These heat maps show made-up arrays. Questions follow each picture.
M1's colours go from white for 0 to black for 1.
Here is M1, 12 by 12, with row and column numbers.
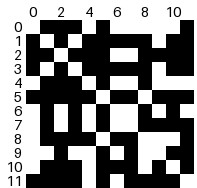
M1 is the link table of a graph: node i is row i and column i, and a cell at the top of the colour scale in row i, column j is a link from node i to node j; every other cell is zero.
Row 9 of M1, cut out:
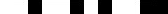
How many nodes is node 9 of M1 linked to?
5
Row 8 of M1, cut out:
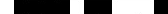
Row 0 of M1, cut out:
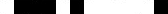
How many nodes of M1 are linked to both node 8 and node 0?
4
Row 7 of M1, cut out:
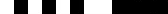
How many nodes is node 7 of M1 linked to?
7
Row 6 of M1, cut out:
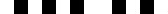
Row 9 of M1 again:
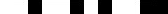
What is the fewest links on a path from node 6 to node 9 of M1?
2
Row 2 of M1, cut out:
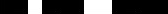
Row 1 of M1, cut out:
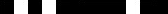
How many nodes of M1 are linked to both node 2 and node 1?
6
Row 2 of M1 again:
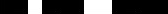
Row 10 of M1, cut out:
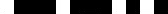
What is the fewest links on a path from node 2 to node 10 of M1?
1
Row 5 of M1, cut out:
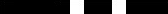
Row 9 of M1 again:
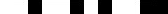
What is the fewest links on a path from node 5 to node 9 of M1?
1
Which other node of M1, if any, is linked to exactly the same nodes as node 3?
node 1
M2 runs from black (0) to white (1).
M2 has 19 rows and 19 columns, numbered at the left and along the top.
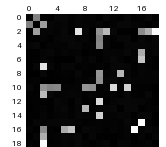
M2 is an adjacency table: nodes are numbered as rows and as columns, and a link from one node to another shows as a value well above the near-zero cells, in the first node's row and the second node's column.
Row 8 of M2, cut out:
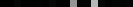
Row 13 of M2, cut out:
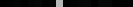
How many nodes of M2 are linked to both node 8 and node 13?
0
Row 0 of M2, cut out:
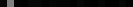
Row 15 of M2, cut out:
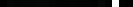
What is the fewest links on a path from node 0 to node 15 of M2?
4
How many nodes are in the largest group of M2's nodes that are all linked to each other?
2
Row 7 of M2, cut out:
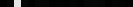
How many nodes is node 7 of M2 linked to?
1
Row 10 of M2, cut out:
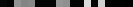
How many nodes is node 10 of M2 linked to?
7
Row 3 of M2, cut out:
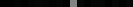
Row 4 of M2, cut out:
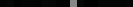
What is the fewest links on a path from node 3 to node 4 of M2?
2
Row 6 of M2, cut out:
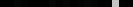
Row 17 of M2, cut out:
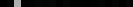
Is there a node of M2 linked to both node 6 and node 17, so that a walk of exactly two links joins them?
no
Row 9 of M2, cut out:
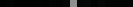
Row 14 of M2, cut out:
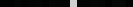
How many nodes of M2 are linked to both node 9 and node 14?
1
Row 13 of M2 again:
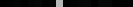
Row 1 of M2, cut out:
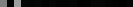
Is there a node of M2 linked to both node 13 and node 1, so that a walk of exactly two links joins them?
no
